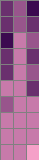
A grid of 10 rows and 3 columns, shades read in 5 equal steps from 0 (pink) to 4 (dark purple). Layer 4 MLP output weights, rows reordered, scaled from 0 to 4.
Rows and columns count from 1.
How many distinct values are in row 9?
1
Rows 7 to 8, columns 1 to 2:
2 1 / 1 1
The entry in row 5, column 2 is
1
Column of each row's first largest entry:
3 1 1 1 1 3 1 1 1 1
